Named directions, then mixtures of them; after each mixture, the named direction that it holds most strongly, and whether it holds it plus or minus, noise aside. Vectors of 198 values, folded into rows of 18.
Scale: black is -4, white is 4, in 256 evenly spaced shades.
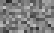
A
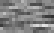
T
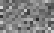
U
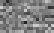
U, plus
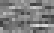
T, plus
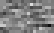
T, minus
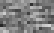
T, plus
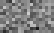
A, plus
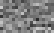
U, plus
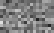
A, plus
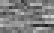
T, minus
